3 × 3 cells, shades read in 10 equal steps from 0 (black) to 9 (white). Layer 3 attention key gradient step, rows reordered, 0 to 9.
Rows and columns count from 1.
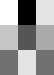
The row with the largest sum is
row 1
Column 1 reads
9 7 4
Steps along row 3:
up down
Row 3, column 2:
8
